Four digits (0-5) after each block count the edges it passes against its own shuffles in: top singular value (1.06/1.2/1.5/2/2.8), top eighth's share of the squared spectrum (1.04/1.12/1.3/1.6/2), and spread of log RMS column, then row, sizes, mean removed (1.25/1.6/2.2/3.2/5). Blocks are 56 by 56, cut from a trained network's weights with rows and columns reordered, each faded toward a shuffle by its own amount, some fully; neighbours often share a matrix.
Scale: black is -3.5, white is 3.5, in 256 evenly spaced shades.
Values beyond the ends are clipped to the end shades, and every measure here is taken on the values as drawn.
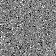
1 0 0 0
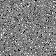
0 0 0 0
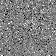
0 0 0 0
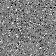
0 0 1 0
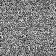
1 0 0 0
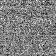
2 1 0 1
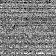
4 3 1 2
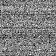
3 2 0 1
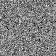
0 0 0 0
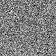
0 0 0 0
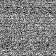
2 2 0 0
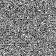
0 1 0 0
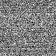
2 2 0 0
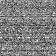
3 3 0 1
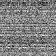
4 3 1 2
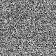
1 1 0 0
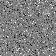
1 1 0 0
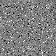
1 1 0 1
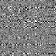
4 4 1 3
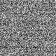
1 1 0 0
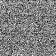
1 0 0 0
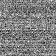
3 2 0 0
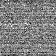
3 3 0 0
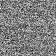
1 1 0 0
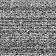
4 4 1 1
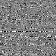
3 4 0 3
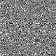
3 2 0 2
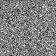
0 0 0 0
